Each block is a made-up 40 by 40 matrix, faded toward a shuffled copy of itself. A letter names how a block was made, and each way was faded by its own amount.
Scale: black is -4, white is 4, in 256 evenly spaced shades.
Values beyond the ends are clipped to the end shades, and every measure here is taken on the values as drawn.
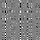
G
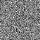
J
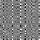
G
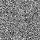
J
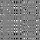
G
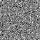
J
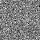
J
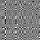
G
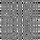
G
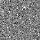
J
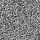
J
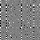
G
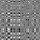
G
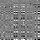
G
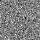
J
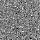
J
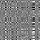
G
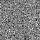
J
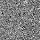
J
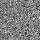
J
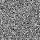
J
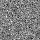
J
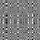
G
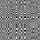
G
